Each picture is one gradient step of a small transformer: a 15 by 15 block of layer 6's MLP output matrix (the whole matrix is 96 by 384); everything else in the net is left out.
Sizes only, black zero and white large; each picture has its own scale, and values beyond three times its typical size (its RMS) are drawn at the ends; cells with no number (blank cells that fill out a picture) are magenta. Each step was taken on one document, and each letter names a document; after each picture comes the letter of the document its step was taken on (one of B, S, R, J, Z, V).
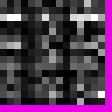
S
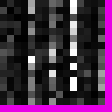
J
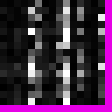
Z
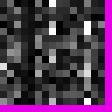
S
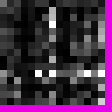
S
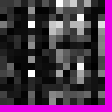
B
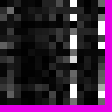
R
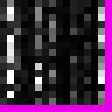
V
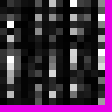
V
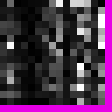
B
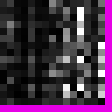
B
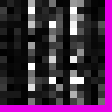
J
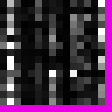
R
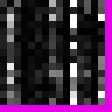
R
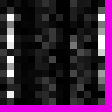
V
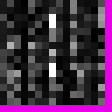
J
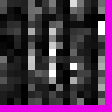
J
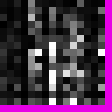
J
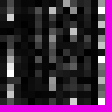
R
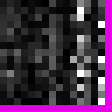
S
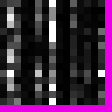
V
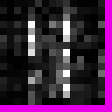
Z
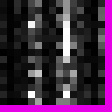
Z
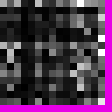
S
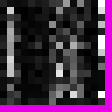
R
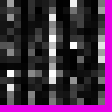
J
